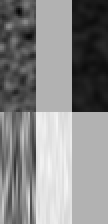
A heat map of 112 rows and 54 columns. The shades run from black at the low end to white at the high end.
It is made of 2 by 3 panels. Panel 1,1: low, blotchy. Panel 1,2: high, flat. Panel 1,3: very low, blotchy, faint in contrast. Panel 2,1: middling, streaked downward, strong in contrast. Panel 2,2: very high, streaked downward, faint in contrast. Panel 2,3: high, flat.
